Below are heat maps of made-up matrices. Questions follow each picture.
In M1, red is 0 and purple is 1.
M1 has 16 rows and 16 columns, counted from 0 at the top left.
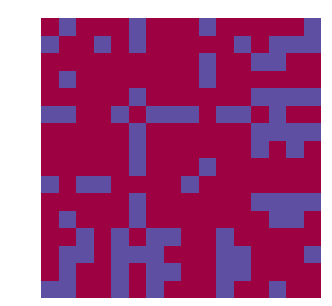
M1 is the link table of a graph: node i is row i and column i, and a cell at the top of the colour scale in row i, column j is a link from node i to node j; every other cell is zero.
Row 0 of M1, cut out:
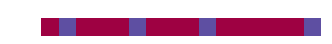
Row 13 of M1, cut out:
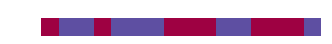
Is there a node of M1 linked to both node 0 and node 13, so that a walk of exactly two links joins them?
yes
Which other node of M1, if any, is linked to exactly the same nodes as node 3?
none
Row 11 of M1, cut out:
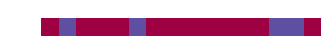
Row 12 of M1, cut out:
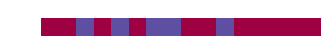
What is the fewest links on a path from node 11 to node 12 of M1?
3
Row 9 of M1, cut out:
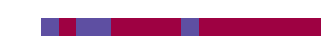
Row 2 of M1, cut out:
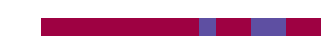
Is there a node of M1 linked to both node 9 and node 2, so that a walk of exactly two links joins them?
no
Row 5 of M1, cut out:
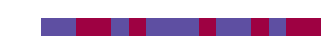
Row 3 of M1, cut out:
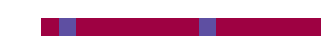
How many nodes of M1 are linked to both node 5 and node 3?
1
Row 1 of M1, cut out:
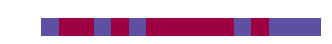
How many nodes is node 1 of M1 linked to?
7
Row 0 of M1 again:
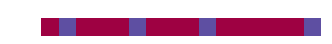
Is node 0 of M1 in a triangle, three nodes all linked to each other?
yes
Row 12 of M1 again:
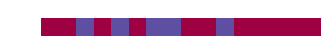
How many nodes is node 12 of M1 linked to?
5
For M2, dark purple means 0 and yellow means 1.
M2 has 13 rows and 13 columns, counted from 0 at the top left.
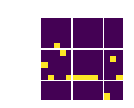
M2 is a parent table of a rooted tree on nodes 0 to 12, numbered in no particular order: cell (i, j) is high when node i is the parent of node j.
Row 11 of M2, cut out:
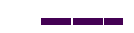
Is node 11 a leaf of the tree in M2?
yes
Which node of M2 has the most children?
9
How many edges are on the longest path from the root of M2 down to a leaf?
2
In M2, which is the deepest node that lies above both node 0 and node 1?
9
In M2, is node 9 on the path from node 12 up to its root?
yes
